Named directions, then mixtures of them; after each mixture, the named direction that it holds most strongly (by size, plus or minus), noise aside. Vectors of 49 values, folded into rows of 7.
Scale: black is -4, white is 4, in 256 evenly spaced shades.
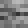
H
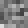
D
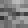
H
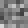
D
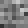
D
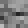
H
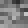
H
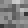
D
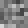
D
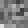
D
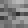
H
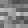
H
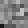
D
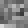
D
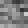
H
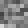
D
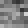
H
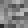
D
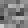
D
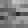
H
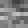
H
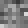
D
